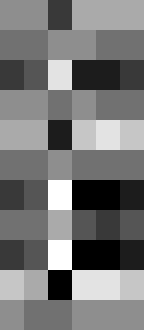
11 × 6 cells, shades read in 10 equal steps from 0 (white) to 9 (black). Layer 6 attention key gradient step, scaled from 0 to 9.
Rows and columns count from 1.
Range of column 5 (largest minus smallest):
8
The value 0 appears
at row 7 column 3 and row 9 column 3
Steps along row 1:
same up down same same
